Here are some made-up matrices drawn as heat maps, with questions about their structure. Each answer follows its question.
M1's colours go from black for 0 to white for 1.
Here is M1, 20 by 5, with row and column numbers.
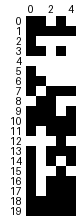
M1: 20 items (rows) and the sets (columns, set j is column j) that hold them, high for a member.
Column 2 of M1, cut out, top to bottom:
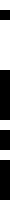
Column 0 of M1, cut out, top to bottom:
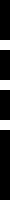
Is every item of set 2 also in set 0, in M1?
no
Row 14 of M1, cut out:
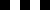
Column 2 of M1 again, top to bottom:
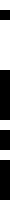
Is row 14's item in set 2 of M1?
no
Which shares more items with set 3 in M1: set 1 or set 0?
set 1
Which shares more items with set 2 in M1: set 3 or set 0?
set 3
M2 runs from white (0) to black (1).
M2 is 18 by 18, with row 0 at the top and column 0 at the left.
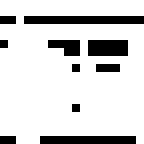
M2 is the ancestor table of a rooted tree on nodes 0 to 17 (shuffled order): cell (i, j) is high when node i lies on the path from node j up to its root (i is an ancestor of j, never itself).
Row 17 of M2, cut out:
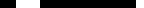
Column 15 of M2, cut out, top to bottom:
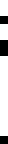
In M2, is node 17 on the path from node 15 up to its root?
yes
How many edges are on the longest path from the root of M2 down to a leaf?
6
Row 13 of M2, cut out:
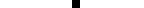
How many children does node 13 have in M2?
1
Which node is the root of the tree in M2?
2
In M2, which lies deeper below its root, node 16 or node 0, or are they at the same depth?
node 0
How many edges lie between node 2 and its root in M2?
0
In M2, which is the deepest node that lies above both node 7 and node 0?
5
